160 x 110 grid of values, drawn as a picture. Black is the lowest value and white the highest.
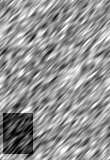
Ninth with the lowest average: bottom left. Odd patch: lower, in the bottom left. Mirror symmetry: none. Grain: diagonal, up to the right.
